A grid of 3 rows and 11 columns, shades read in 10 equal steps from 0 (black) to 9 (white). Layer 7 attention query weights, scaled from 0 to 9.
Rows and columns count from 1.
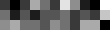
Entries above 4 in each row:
4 1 5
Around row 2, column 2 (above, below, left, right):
0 6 4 3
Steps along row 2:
down up down up same up down up down up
